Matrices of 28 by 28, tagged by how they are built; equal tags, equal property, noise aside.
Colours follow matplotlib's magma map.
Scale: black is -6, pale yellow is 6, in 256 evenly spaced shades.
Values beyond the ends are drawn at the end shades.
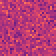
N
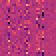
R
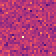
N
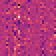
R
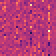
R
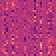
R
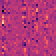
R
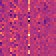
R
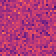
N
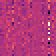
R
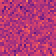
N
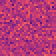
N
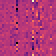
R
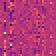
R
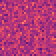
N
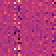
R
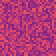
N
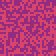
N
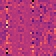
R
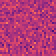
N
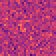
N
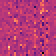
R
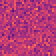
N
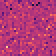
N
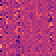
R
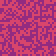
N
